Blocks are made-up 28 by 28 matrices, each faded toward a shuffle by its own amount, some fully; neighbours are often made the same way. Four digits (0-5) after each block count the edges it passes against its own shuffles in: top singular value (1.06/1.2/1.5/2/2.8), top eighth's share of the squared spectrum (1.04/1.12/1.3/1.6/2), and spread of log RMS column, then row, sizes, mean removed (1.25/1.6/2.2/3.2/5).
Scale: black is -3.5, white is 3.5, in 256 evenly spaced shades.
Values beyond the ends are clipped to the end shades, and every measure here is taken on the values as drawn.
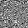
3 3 1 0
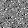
0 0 0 0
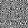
3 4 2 2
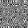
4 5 2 2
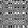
4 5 2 3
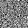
1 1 0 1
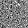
1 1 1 0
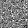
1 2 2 0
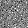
1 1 0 0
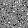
0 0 0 0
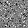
2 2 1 1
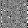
3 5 2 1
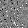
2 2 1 0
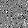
2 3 1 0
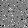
0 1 0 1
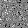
1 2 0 1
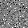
0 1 0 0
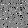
2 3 0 1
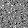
0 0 0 0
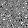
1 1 0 0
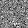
0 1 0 0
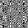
4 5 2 2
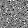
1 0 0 0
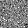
0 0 0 0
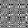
4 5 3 3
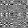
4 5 2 2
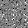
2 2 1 1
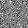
1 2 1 1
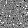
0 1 0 0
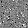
0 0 0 0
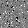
0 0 1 0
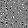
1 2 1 0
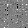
2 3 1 0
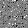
1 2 0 1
